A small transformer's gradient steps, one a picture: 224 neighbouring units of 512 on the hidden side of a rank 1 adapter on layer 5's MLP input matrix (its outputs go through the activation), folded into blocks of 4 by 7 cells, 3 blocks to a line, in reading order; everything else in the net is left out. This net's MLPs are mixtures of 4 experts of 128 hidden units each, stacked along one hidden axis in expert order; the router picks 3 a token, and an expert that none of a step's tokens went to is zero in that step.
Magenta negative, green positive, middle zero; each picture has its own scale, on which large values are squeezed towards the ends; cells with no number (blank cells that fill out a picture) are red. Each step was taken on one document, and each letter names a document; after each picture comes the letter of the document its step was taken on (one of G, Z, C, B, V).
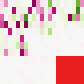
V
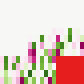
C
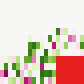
C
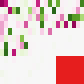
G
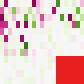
V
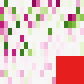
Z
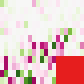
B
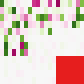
Z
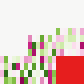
C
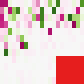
G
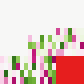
C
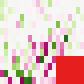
B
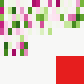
Z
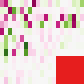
G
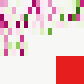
V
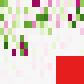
Z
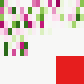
Z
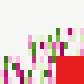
C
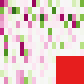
G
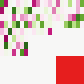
Z
